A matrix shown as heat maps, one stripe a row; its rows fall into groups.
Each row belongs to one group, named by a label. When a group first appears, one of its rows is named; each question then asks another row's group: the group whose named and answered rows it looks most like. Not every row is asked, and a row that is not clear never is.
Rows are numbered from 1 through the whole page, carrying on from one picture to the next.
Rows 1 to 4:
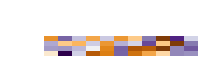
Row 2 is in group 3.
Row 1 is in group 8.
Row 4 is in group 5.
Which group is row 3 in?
5
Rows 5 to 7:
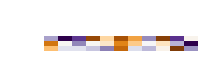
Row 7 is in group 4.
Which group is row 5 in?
8
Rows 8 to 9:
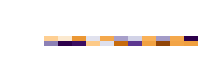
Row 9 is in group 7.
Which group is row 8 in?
3
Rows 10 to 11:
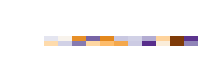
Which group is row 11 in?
4
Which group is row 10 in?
3
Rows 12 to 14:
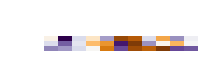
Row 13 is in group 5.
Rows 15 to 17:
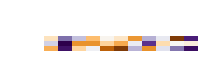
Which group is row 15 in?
4
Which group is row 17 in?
8
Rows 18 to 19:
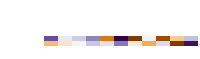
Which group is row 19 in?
3
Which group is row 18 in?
5
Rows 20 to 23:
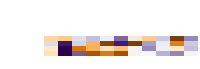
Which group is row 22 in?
8
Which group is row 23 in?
8
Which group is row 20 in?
3
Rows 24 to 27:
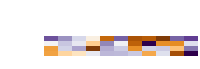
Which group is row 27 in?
3
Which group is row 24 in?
5
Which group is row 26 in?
4
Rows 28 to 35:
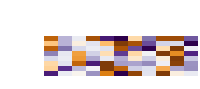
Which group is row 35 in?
5
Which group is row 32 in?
3
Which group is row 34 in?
8
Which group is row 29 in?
8
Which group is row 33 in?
3
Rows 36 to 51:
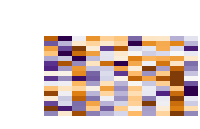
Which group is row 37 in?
7
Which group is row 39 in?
8
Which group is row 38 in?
8
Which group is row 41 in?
5
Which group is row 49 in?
7
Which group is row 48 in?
3
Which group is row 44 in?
7
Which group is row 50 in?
4
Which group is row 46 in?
3
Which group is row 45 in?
3
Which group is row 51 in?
3
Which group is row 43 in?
3
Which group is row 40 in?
7
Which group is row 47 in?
3
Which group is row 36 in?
8
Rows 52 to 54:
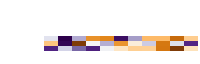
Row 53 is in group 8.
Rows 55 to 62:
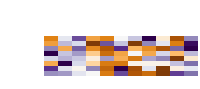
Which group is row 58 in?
7
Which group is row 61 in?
5
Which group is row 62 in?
5
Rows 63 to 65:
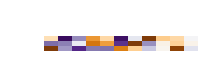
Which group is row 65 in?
4
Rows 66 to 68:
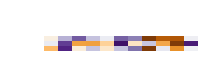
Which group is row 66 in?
7
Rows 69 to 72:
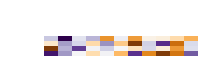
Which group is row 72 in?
7
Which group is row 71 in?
4
